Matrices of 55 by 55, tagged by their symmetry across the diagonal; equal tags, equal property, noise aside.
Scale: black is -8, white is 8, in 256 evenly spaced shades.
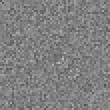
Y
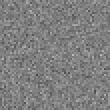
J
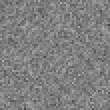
Y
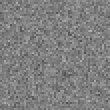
J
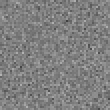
Y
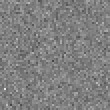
J
